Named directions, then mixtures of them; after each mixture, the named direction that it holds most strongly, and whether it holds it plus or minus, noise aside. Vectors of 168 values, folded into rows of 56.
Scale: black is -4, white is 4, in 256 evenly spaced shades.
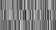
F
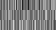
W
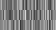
F, minus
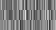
F, minus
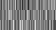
W, plus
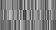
F, plus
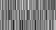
W, minus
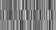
F, minus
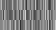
F, minus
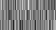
W, minus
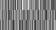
W, minus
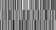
W, minus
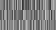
W, plus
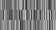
F, minus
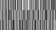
W, minus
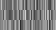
F, minus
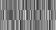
F, minus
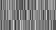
F, plus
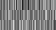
W, plus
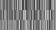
F, minus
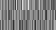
W, minus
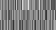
W, minus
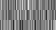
W, minus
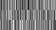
W, plus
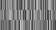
F, plus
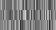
F, minus
